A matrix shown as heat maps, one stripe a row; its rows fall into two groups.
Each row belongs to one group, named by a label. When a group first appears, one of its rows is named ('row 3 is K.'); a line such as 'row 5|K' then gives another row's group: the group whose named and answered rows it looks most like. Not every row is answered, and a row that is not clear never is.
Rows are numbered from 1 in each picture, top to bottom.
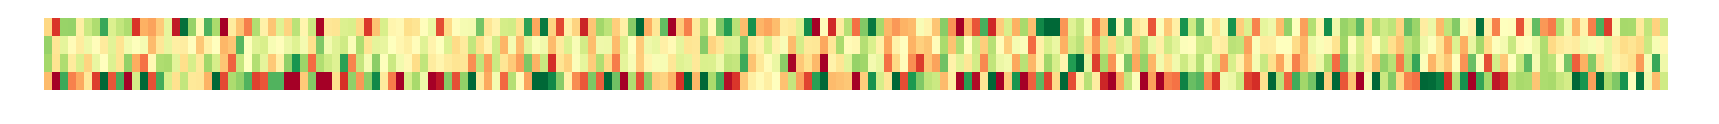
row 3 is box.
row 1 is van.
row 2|box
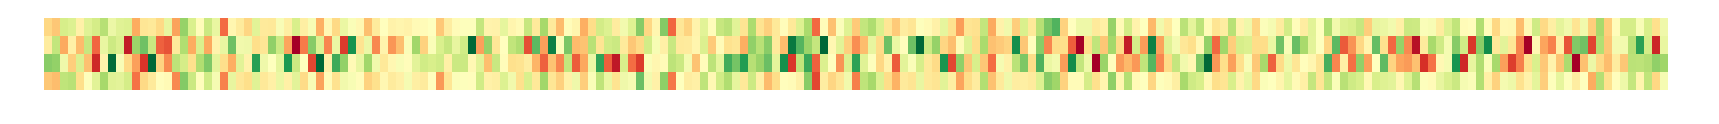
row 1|van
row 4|van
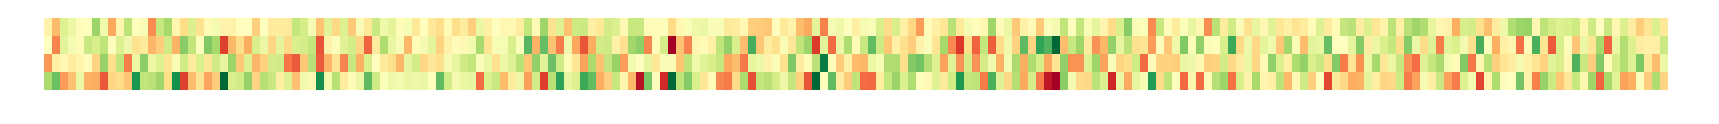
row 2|van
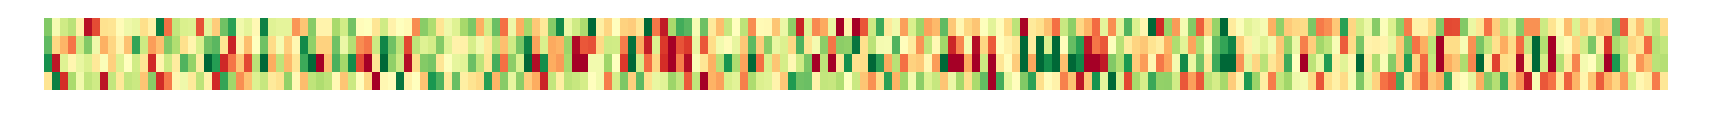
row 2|van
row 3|van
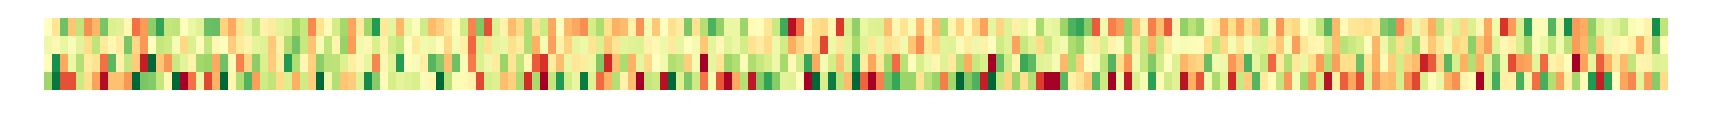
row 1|box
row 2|box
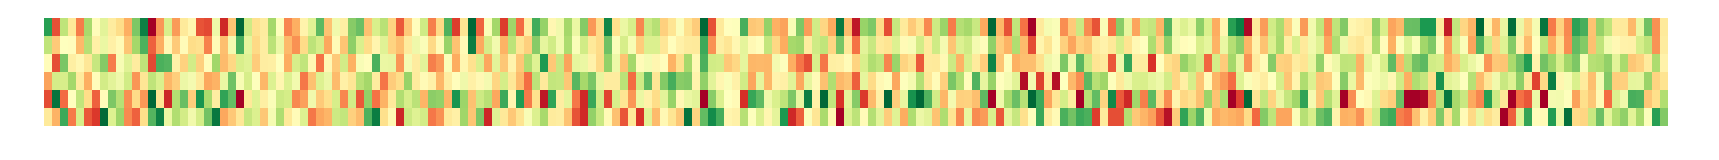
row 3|box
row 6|box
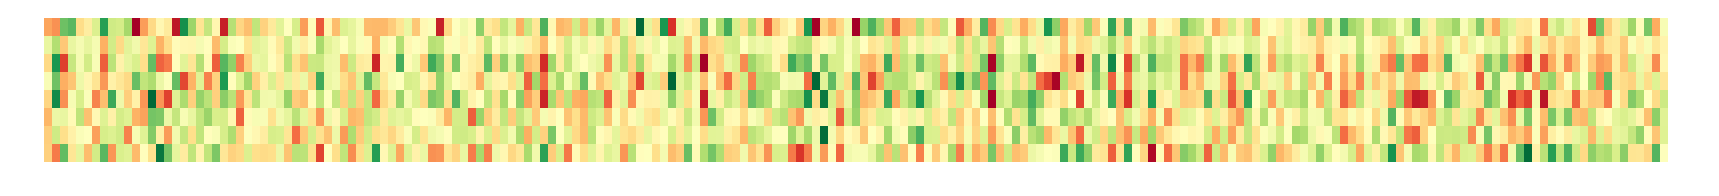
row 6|box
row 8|box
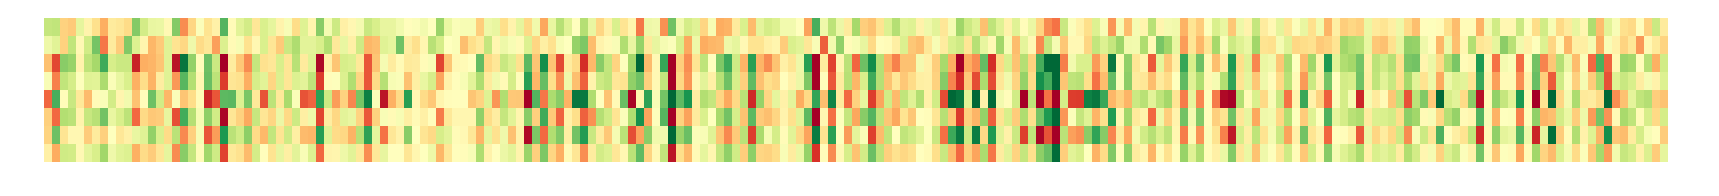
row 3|van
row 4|van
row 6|van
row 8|van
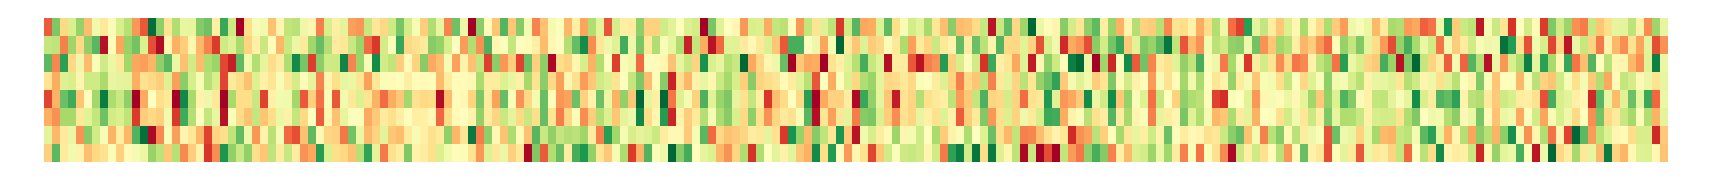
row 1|box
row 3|box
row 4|van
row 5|van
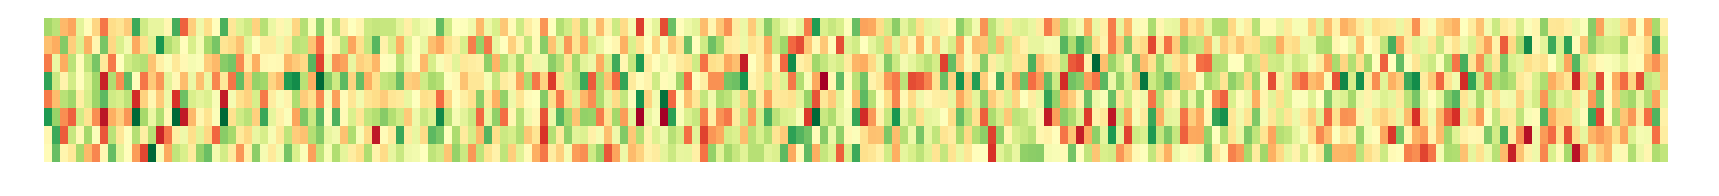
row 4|box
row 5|van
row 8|box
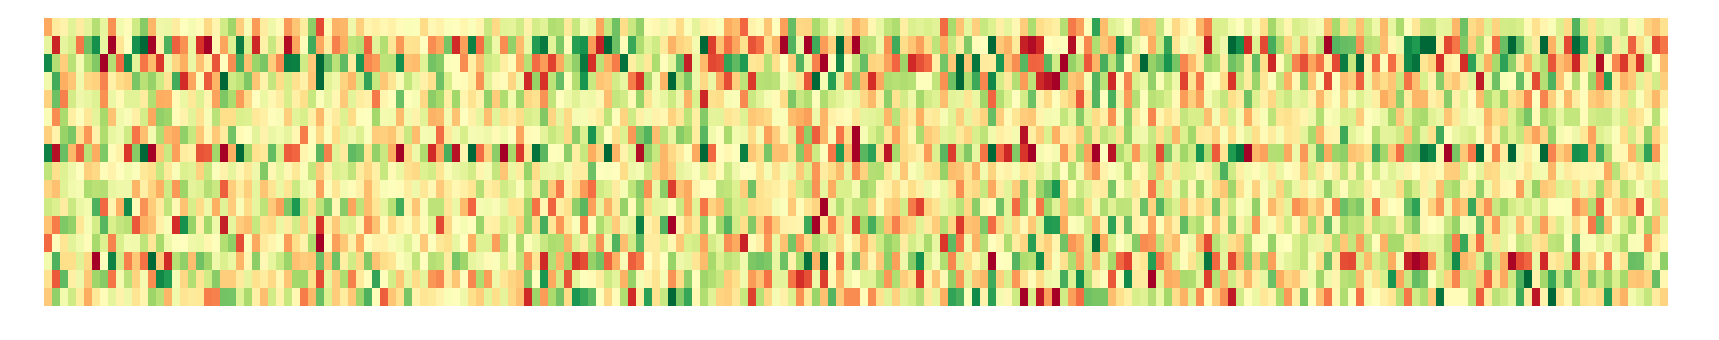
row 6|box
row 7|van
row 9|van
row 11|box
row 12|van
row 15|box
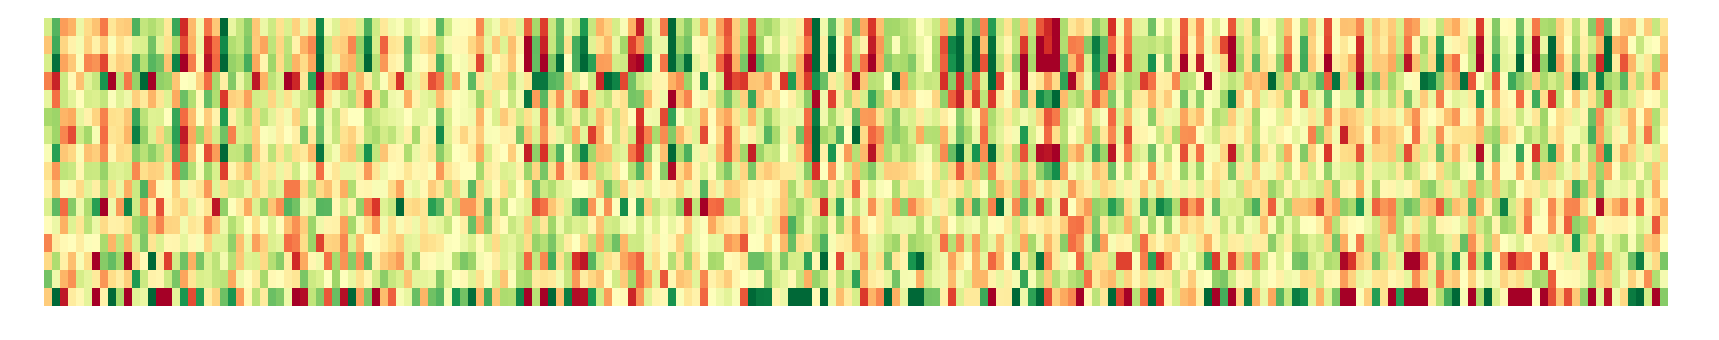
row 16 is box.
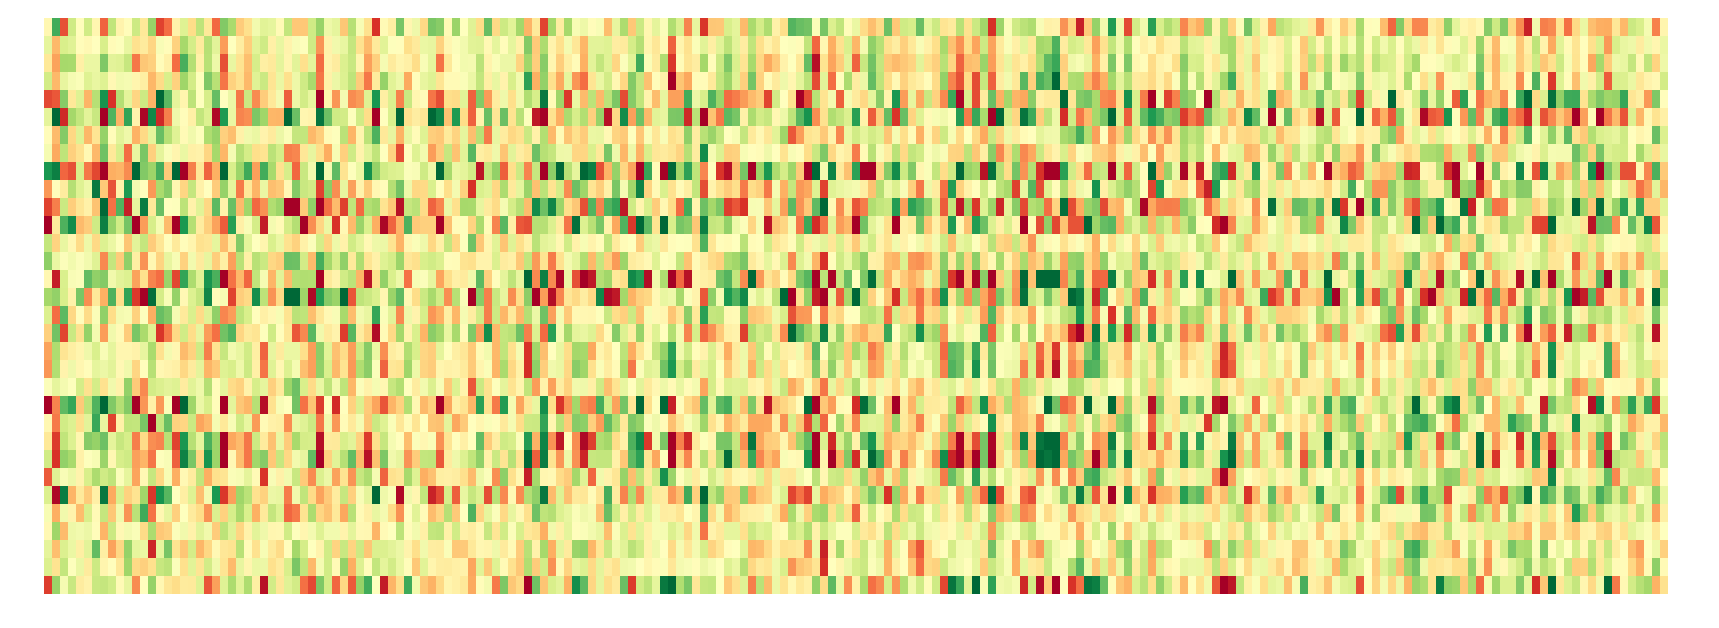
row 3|van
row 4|van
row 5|box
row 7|box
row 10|box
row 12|van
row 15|van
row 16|box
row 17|box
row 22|van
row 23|box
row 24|van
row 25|van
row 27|box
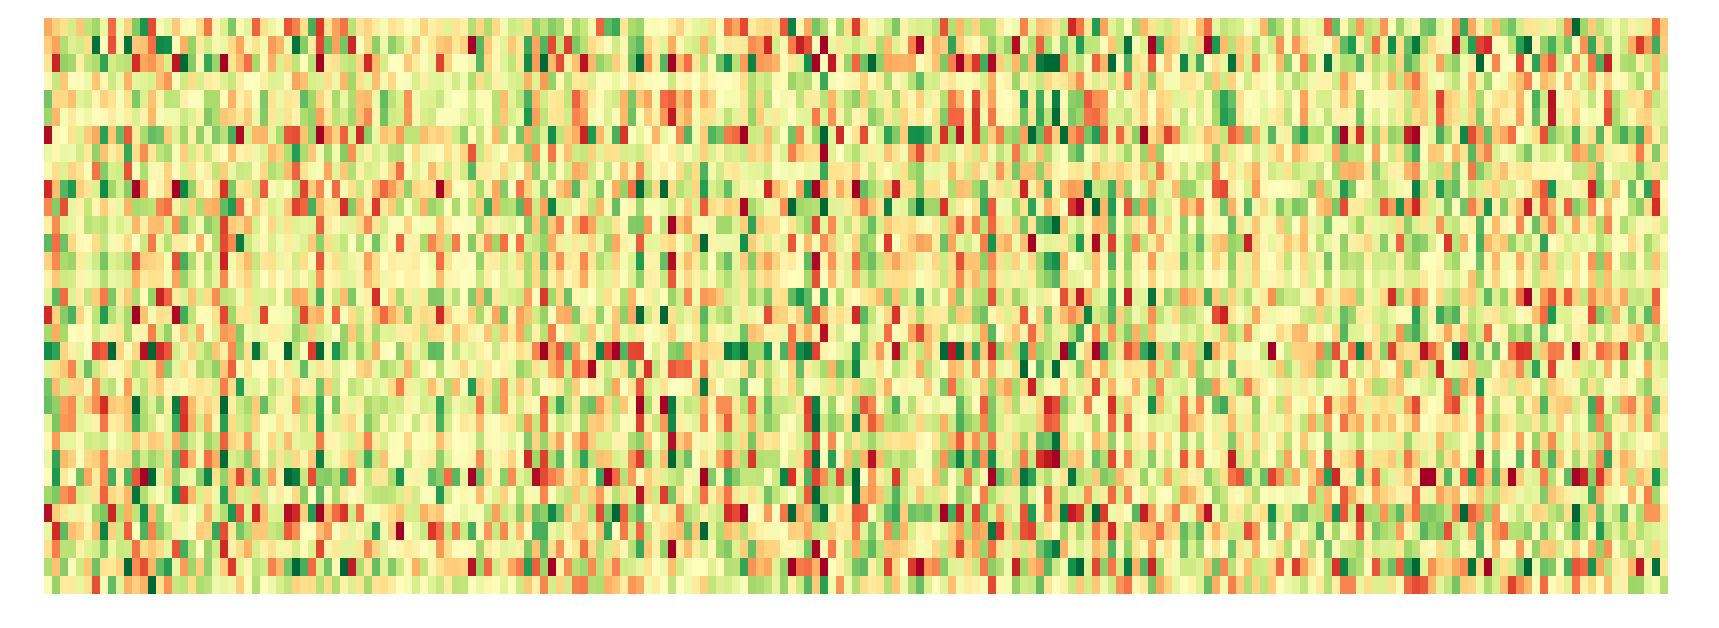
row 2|box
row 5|van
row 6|van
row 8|box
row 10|van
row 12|van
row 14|van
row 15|van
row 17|van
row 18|box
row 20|van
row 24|van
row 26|box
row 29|box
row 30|van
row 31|box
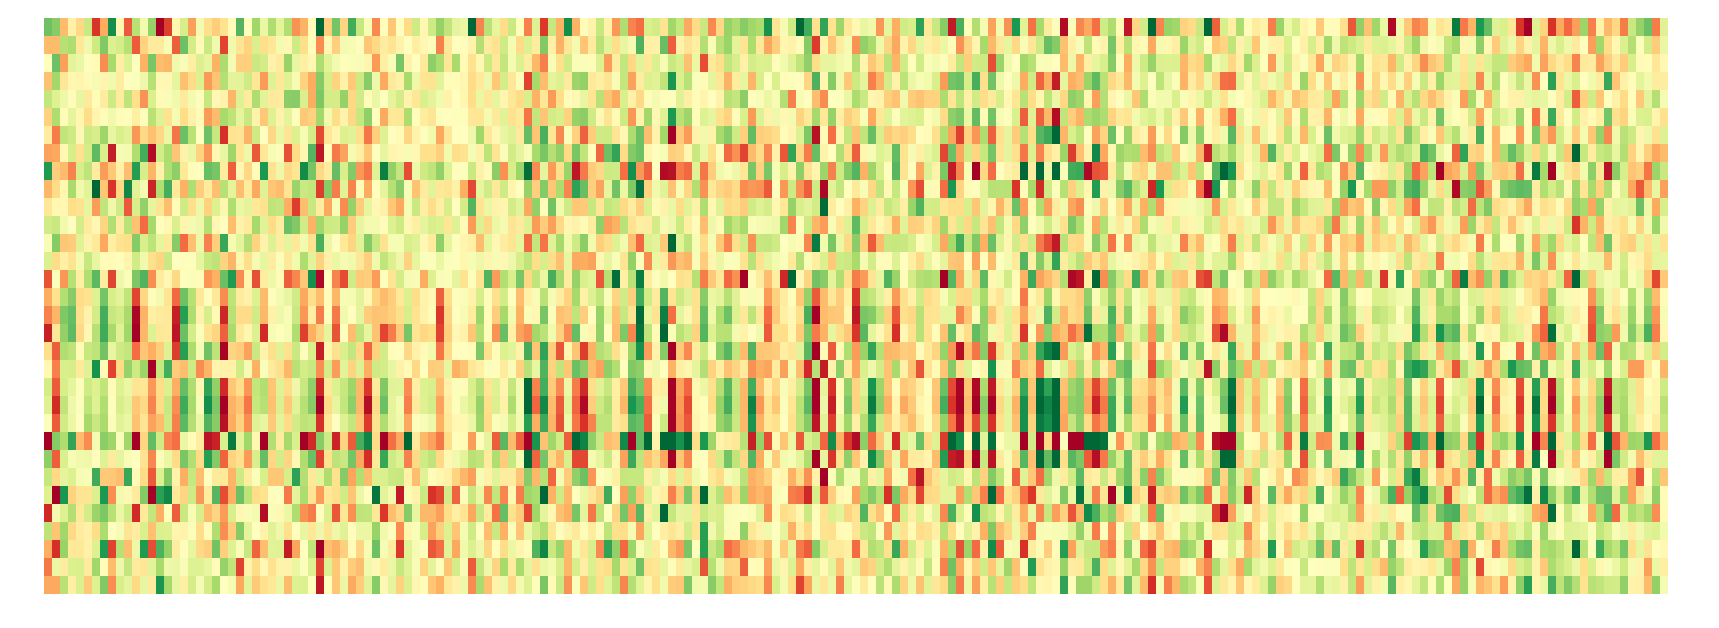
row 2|van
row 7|van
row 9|van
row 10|box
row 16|van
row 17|van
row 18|van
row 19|van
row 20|box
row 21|van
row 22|van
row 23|van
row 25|van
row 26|box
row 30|box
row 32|box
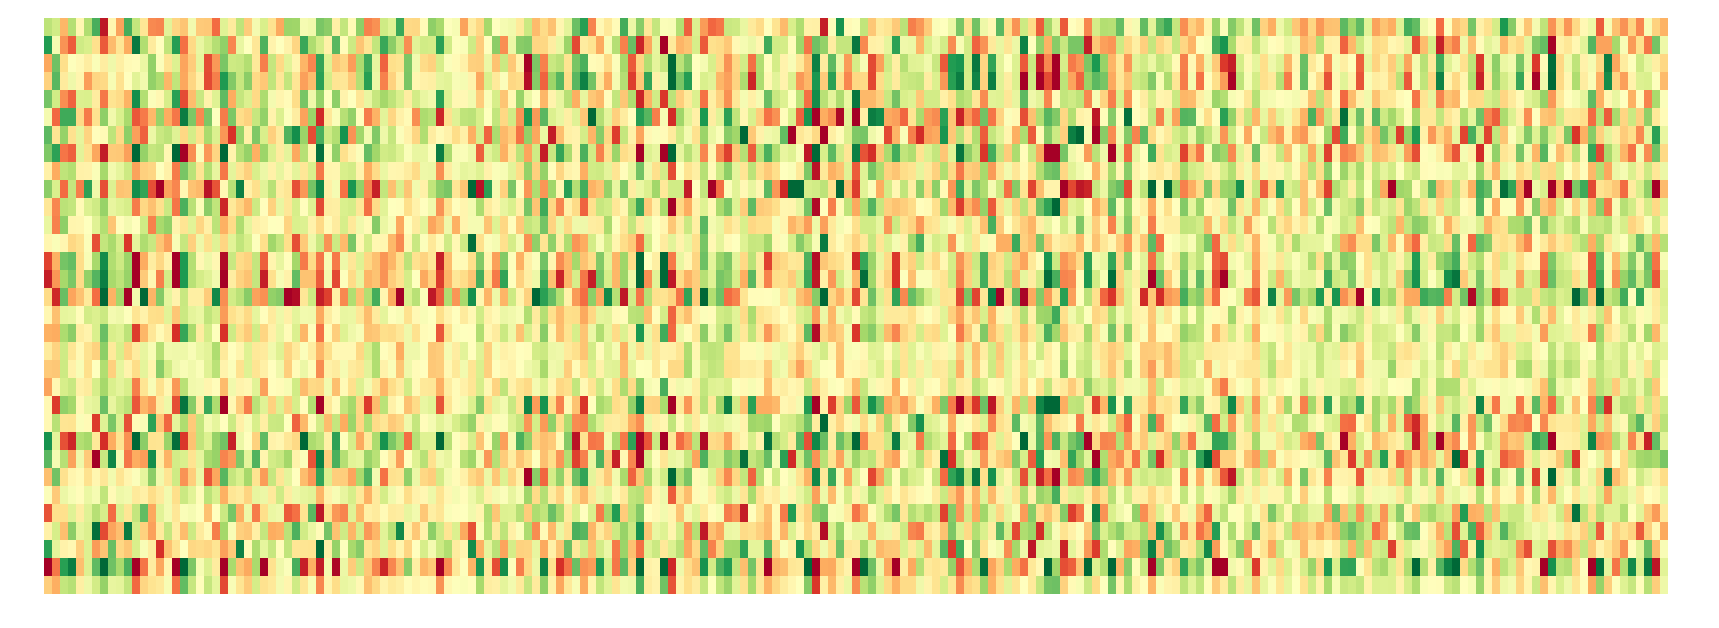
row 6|van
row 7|box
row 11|van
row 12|box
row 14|van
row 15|van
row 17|van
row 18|van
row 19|box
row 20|box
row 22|van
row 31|van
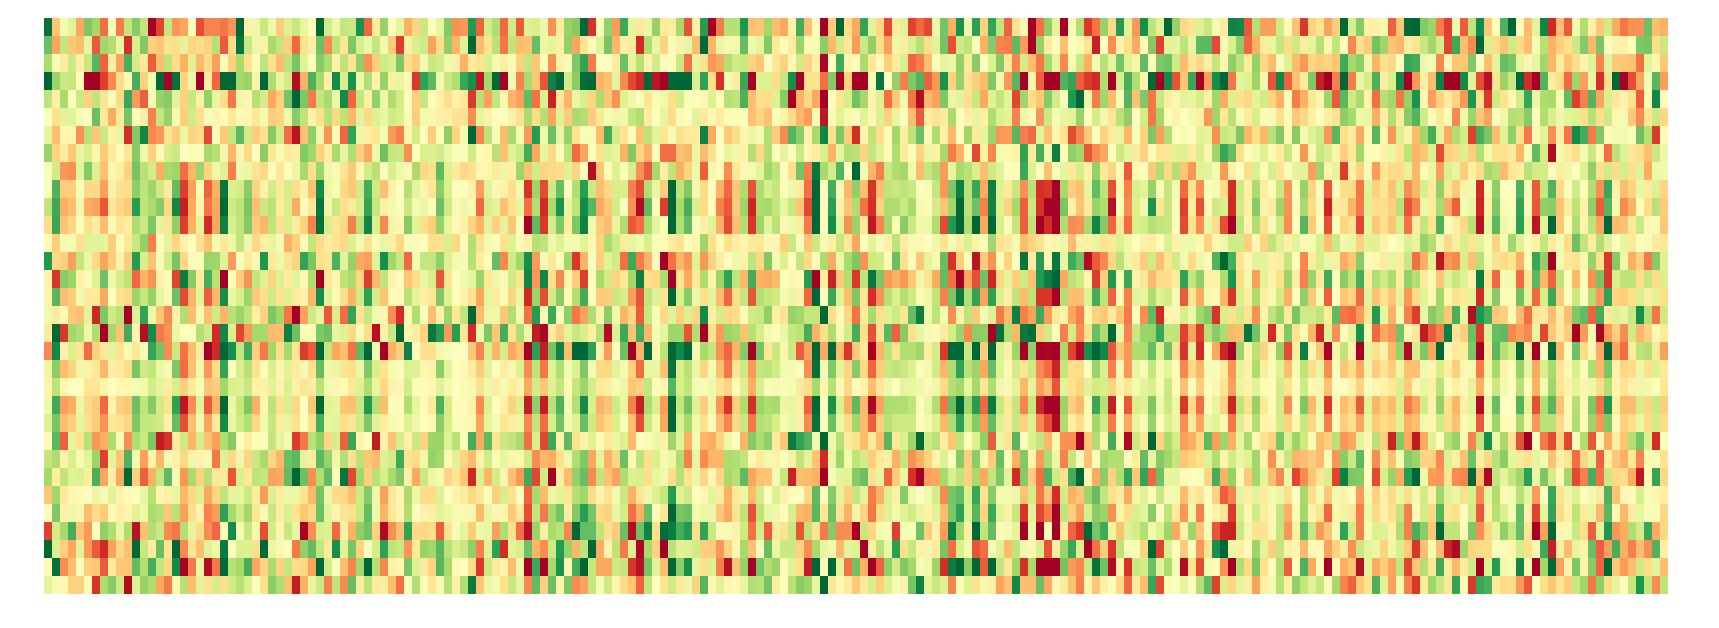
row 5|box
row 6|box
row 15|van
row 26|box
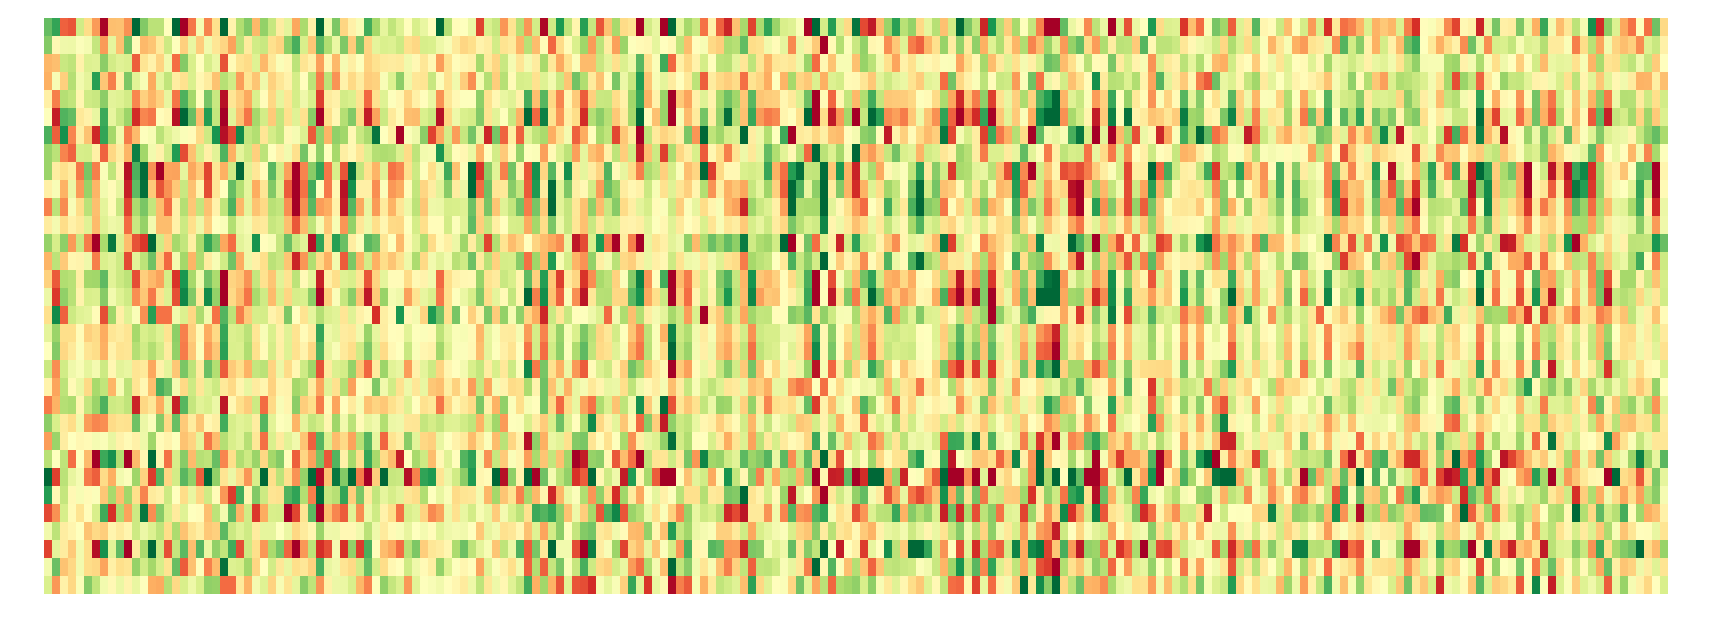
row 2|box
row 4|box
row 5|van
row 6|van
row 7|box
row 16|van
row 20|van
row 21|box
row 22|van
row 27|box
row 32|van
